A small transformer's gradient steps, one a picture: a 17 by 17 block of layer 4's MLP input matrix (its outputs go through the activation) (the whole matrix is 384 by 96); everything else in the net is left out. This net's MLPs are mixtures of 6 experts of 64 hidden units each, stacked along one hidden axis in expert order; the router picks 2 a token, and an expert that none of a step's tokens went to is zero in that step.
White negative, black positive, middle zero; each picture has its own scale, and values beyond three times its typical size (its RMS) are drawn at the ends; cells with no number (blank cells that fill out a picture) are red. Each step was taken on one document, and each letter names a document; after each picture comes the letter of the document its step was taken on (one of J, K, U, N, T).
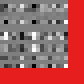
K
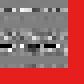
K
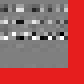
K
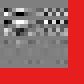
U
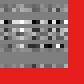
K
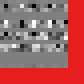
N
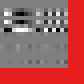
U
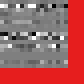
N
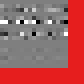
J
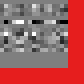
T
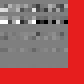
J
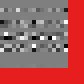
N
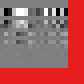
U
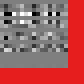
N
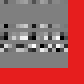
N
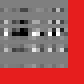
K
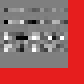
T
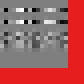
T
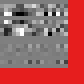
U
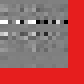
J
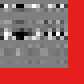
U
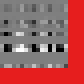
K
